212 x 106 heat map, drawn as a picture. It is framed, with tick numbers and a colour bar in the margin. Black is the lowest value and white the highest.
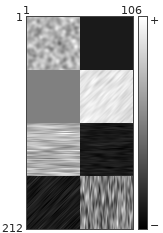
The table splits into 4 rows of 2 panels. Panel 1,1: high, blotchy. Panel 1,2: very low, flat. Panel 2,1: middling, flat. Panel 2,2: very high, slanting up to the right, faint in contrast. Panel 3,1: high, streaked across. Panel 3,2: very low, streaked across, faint in contrast. Panel 4,1: very low, slanting up to the right, faint in contrast. Panel 4,2: middling, streaked downward, strong in contrast.
